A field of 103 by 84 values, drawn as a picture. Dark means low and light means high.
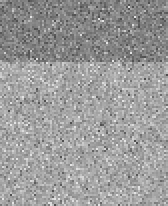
Seam: horizontal, 30% of the way down, the bottom part higher. Histogram: bell-shaped. Stripes: none. Average level on the scale: 60%.
